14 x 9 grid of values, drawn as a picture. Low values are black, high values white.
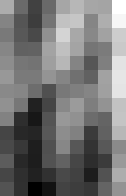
Stripes: upright, repeating 2 times. Slope: up to the top right. Ninth with the lowest average: bottom left. Lone odd cells: none.
